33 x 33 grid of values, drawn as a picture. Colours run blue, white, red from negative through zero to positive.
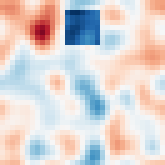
Odd patch: lower, in the top middle. Ninth with the lowest average: top middle. Average level on the scale: 50%. Roughest part: top middle.
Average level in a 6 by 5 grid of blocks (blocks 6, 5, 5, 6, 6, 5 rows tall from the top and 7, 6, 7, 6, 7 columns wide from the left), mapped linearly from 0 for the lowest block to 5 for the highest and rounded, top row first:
55044 | 45124 | 23244 | 33234 | 43343 | 43243
